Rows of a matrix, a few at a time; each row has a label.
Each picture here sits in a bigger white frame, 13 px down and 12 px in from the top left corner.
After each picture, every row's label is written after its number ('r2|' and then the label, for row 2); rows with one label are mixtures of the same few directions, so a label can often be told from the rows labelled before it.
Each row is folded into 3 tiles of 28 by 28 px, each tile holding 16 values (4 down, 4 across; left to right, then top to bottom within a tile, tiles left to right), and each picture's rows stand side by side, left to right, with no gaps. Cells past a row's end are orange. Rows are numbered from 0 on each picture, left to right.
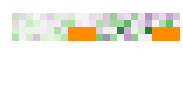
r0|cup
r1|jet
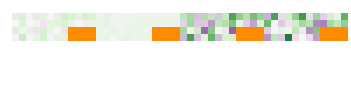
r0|jet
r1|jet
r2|jet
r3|cup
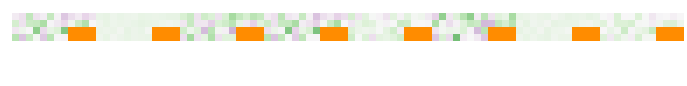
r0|jet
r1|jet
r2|jet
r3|jet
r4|cup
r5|cup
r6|jet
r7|jet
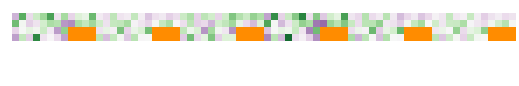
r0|cup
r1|jet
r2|jet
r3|cup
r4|jet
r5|jet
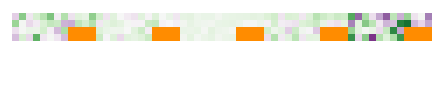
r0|cup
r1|cup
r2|jet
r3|jet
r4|cup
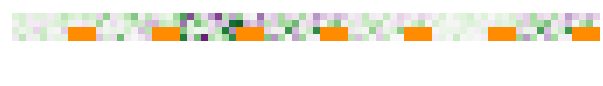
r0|jet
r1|cup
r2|cup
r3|jet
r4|jet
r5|cup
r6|jet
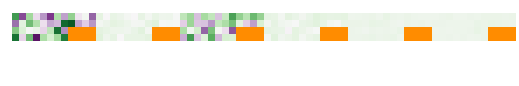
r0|cup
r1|cup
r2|jet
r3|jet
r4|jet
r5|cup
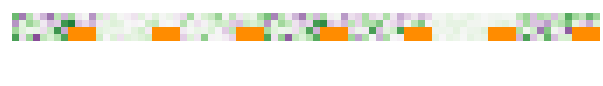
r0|cup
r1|cup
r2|cup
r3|cup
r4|jet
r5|jet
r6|jet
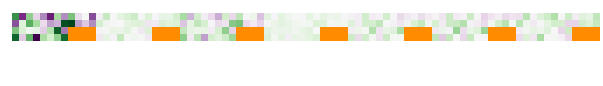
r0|cup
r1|cup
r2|cup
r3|cup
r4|jet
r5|jet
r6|cup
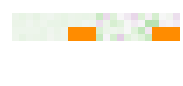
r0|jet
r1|cup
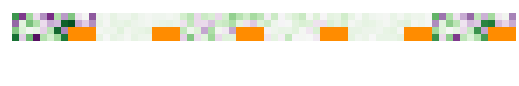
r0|cup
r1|jet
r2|jet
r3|cup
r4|cup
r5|cup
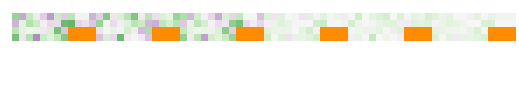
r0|cup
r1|cup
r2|cup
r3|cup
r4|cup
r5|cup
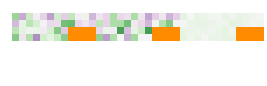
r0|cup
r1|jet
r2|cup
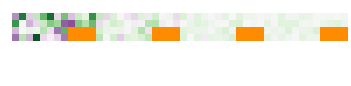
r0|cup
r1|cup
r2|cup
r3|jet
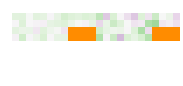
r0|jet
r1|cup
